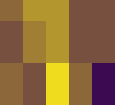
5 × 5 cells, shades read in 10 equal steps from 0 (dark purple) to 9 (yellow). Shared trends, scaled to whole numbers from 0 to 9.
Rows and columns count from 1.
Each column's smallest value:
3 3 6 3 0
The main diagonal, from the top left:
4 5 6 4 0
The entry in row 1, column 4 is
3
